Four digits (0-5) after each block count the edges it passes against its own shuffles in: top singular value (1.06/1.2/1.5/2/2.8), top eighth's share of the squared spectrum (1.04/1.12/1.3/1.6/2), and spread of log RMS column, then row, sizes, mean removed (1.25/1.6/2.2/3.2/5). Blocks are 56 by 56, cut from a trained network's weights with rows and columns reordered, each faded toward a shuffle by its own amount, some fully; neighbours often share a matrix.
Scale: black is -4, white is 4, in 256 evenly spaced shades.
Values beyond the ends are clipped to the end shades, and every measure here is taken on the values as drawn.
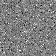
0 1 0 0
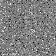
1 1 0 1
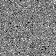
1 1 0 0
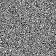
0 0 0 0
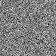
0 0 0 0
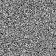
1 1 0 0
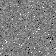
0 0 0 0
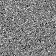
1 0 0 0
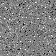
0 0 0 0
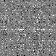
2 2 2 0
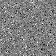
0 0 0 0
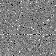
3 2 0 0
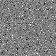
0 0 0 0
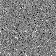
0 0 0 0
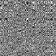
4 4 2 2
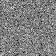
1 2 0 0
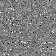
1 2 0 1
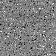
0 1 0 0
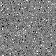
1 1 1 0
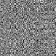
4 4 3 1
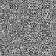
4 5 2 2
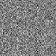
3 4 2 1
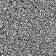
2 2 0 0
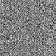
3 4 2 0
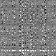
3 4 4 1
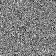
1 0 0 0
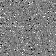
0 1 0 0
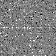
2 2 1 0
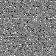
1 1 1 0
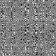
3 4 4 1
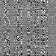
3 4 4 1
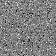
1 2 2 0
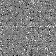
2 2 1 0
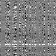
3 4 4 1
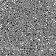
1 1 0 0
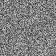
1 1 0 0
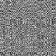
4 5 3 2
